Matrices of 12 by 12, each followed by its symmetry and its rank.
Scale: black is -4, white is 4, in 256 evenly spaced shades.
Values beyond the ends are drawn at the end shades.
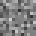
antisymmetric, full rank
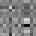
neither, rank two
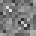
symmetric, full rank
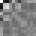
symmetric, rank two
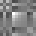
symmetric, rank two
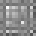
symmetric, rank two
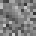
antisymmetric, full rank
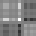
symmetric, rank one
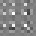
symmetric, rank two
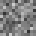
antisymmetric, full rank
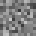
antisymmetric, full rank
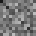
symmetric, full rank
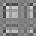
symmetric, rank one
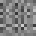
neither, rank two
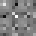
symmetric, rank two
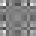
symmetric, rank one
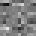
neither, rank two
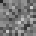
symmetric, full rank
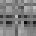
neither, rank two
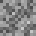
symmetric, full rank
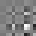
symmetric, rank one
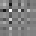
symmetric, rank one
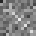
symmetric, full rank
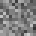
antisymmetric, full rank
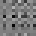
neither, rank two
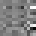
neither, rank two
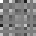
symmetric, rank one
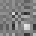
symmetric, rank two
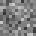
antisymmetric, full rank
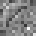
symmetric, full rank
